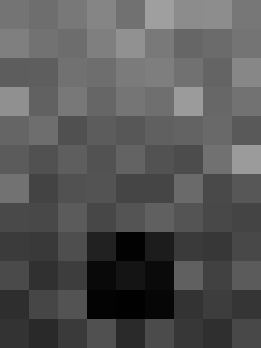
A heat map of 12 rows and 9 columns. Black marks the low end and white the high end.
Odd rows or columns: none. Ninth with the lowest average: bottom middle. Slope: up to the top. Odd patch: lower, in the bottom middle.
